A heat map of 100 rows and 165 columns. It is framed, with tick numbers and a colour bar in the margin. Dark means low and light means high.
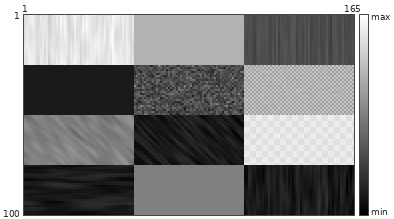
It is made of 4 by 3 panels. Panel 1,1: very high, streaked downward, faint in contrast. Panel 1,2: high, flat. Panel 1,3: low, streaked downward, faint in contrast. Panel 2,1: very low, flat. Panel 2,2: low, fine-grained. Panel 2,3: high, checkered. Panel 3,1: middling, slanting down to the right, faint in contrast. Panel 3,2: very low, slanting down to the right, faint in contrast. Panel 3,3: very high, checkered, faint in contrast. Panel 4,1: very low, streaked across, faint in contrast. Panel 4,2: middling, flat. Panel 4,3: very low, streaked downward, faint in contrast.
